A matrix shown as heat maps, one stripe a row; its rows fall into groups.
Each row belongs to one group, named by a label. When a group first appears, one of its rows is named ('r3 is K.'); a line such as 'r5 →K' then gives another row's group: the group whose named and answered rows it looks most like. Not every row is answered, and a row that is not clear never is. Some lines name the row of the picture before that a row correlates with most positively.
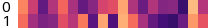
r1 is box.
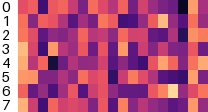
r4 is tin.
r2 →box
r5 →box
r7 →box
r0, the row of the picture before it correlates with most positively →0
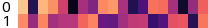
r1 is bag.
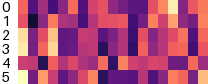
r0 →tin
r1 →tin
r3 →bag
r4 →box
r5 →bag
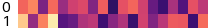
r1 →bag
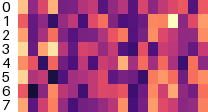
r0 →bag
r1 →tin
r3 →bag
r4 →box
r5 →tin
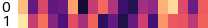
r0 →tin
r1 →bag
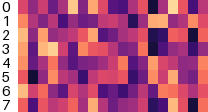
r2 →bag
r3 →bag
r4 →tin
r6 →bag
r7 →bag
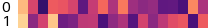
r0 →box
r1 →bag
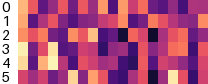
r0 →box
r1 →tin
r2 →bag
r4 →bag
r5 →bag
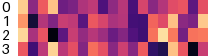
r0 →bag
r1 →tin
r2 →tin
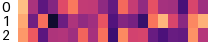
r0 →box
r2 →box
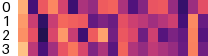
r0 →tin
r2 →box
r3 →box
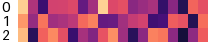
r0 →box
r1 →bag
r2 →tin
